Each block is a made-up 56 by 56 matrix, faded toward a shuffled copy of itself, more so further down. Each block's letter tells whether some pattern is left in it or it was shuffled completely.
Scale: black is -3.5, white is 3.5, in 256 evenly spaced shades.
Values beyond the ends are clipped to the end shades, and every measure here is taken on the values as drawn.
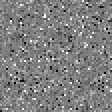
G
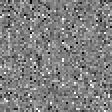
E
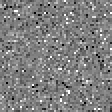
G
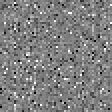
E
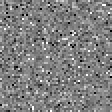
G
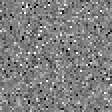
G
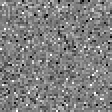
G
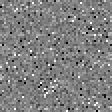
G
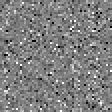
E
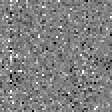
E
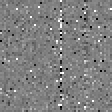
E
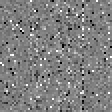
E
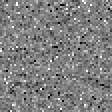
G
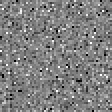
G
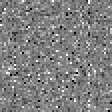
E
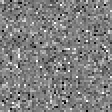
E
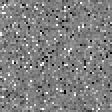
G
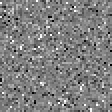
G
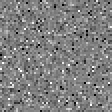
G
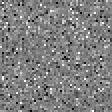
E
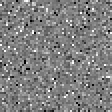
G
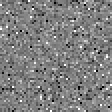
G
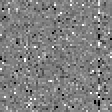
E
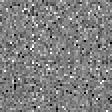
E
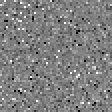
G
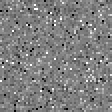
G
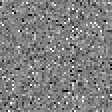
E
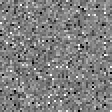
E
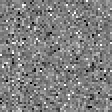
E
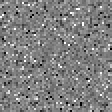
G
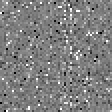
E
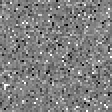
G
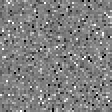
G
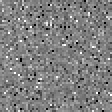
G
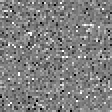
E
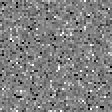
G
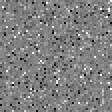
G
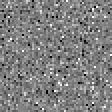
E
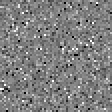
G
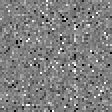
E
